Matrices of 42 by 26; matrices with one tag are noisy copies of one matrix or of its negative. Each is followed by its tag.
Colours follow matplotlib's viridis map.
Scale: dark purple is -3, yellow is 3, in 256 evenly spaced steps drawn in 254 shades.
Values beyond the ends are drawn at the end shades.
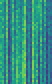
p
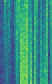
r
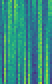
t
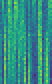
t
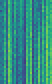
p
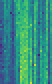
r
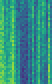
r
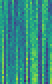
t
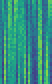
t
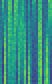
t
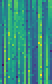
t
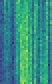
r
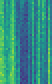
r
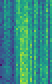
r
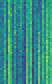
p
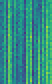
p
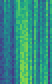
r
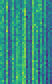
p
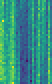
r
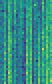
p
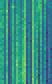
p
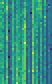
p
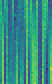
t
